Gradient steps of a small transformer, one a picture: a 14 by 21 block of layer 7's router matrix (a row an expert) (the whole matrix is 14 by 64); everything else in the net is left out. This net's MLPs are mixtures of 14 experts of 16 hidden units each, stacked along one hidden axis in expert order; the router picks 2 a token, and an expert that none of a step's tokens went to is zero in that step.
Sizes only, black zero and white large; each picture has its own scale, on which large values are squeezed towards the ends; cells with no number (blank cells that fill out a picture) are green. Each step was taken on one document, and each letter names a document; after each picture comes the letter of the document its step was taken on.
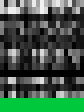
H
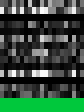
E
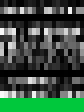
H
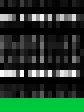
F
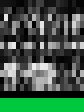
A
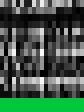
A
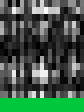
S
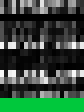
S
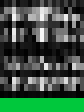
A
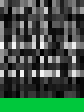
S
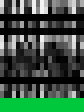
E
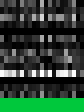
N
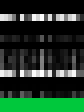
F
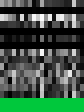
N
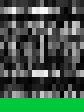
A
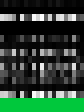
F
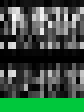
A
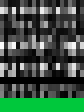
S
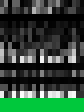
E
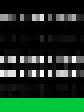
F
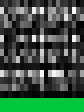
N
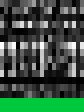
S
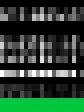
F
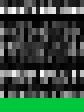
S
